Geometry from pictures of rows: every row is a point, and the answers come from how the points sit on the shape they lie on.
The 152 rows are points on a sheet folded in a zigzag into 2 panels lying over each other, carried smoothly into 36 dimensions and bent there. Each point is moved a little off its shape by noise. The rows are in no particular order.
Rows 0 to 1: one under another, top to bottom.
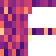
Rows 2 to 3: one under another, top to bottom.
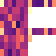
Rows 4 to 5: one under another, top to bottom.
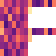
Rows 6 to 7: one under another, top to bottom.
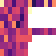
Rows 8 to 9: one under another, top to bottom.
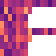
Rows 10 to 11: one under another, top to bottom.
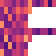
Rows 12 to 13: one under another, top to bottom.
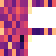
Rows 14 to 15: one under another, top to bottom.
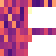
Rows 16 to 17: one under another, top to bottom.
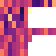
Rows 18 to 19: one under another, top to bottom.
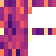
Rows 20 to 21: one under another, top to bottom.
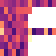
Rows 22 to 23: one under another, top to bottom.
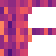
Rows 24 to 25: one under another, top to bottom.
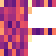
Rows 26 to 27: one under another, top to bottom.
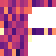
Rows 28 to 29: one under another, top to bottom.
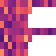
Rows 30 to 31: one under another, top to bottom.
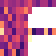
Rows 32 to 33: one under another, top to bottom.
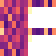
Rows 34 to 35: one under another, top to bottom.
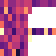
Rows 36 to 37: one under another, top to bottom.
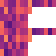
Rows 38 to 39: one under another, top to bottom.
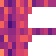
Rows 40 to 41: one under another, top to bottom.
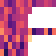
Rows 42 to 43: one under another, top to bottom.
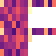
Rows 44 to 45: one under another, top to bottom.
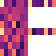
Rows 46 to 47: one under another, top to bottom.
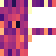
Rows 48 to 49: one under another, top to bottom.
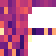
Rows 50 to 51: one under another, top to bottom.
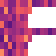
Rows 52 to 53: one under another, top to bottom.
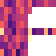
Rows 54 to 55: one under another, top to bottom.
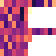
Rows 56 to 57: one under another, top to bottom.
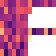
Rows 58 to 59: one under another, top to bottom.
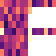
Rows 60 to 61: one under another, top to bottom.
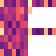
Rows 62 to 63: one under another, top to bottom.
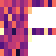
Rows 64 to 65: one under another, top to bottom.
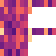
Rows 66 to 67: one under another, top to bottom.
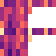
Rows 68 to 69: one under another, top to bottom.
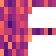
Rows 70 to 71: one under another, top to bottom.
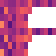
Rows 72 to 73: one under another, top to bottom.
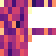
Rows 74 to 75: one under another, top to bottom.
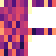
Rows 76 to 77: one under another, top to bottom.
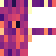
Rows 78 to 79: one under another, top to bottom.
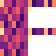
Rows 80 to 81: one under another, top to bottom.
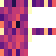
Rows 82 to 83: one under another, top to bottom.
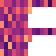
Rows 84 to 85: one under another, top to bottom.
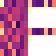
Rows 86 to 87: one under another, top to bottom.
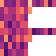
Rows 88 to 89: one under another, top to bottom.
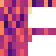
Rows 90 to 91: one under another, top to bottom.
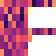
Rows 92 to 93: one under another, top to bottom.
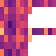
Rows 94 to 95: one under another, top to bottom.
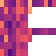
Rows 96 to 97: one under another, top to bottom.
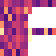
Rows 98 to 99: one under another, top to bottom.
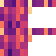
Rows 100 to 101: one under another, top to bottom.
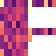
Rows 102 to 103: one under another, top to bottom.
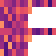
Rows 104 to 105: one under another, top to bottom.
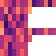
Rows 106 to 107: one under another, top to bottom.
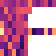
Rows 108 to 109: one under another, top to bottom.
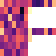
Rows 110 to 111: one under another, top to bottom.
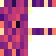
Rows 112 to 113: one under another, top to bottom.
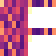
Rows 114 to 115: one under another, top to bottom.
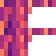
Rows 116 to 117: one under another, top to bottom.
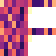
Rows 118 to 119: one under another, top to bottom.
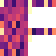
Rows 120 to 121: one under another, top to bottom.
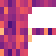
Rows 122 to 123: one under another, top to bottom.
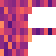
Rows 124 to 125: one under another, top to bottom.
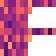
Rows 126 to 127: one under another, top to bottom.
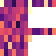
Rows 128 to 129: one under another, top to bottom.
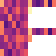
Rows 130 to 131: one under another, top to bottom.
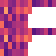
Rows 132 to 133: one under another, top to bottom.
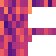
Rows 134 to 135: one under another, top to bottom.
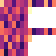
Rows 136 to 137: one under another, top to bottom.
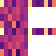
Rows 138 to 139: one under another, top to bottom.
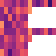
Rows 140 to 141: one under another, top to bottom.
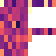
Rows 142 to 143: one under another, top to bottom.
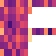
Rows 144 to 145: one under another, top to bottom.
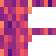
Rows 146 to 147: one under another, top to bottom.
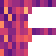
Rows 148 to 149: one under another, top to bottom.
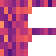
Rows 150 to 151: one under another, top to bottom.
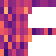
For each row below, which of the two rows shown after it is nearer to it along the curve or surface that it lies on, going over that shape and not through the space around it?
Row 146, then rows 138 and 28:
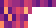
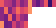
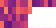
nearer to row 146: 138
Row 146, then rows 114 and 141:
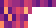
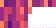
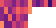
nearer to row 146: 141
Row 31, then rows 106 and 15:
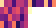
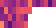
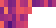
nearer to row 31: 15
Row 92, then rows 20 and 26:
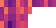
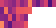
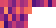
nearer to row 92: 26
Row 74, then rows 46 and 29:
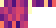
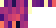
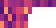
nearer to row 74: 46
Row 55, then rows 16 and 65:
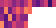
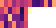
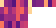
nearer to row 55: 16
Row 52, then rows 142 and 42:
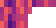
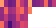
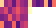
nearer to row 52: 142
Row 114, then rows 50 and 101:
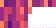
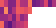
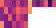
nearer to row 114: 101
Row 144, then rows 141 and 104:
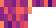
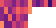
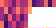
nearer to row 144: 141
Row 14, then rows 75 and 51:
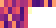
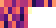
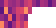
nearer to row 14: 75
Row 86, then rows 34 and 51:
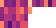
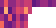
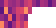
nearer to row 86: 51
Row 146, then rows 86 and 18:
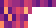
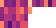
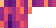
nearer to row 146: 86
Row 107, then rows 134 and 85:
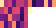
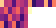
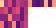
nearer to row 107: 134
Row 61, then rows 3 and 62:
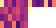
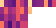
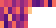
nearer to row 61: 62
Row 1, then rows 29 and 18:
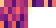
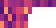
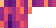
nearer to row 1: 18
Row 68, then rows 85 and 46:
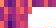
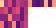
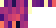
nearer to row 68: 46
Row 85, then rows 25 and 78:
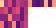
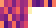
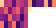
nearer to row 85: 25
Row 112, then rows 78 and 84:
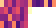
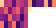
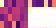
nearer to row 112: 84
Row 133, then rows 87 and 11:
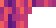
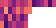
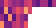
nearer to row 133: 87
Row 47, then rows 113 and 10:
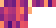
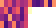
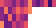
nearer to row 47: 10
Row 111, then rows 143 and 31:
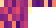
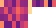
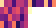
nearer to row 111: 143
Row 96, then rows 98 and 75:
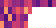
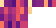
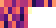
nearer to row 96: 75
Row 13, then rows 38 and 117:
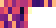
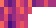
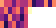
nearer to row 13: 117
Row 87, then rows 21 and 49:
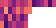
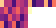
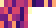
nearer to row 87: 21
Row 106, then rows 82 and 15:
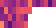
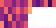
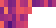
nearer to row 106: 82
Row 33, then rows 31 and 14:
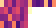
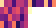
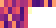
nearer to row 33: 14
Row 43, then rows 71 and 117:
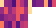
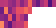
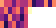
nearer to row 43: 117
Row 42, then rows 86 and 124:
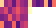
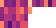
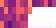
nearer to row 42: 86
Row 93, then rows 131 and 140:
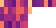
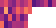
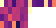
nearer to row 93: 131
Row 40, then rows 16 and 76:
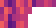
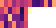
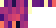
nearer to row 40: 76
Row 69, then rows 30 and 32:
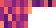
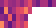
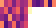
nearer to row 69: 32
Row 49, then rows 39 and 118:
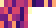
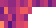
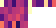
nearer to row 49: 118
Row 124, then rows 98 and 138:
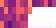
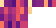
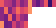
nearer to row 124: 98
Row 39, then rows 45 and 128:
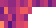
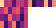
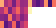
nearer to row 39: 128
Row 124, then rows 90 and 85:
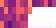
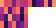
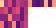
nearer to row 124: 90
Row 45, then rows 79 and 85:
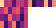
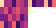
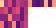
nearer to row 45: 79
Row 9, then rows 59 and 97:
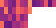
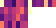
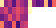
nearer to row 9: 59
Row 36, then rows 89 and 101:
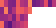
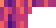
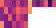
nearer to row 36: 89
